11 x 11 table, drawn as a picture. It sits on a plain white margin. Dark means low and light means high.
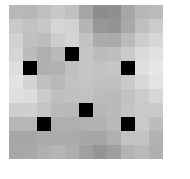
There are six isolated cells, each far lower than the cells round it. There is no overall slope. The centre is the smoothest part. Overall the values sit about 70% of the way up the scale.
